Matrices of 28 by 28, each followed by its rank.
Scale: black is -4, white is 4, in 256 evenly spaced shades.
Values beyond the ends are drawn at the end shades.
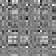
three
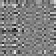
three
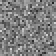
full rank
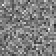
full rank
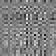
three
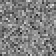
full rank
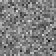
full rank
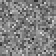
full rank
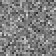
full rank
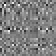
three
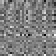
three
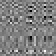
three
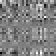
three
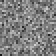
full rank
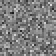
full rank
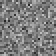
full rank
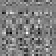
three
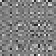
three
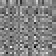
three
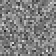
full rank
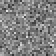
full rank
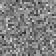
full rank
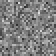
full rank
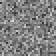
full rank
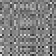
three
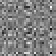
three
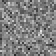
full rank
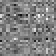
three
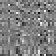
three
